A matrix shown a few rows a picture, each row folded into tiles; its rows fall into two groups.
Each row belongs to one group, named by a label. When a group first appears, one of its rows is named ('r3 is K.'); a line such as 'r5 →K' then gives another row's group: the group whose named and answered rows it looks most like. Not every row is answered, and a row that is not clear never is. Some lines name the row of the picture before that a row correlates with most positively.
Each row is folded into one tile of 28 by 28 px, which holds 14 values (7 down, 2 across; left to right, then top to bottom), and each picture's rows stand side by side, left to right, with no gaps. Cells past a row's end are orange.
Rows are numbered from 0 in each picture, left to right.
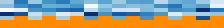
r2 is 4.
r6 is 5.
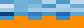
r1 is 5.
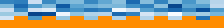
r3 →4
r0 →4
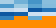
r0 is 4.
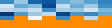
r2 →5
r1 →4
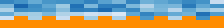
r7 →5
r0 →4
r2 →4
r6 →4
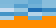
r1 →4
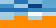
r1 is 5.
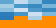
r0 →5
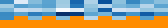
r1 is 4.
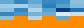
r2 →4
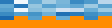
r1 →5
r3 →5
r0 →5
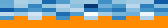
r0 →4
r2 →5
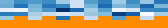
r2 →4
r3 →4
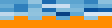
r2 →5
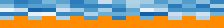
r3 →5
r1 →4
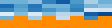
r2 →4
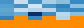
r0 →5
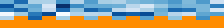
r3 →4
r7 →5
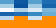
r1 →4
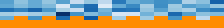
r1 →4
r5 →4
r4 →4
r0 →4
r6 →5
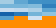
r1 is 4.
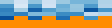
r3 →4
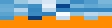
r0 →5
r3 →4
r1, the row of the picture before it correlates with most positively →0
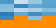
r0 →5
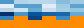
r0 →5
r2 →5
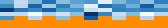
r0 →4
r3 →5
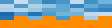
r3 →4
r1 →5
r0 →5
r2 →5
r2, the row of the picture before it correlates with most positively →3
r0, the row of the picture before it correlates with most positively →3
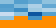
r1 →5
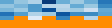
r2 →5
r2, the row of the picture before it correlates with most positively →1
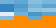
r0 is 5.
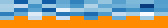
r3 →5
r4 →4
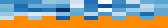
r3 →5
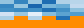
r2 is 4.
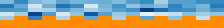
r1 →5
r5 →4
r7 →4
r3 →5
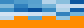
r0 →4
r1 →4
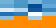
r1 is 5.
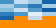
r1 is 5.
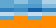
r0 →4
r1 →4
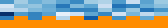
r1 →5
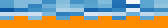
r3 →4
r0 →4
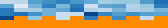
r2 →4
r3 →5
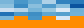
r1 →5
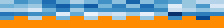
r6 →5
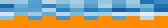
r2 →4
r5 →4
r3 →4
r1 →5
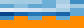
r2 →5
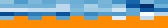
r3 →5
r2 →5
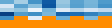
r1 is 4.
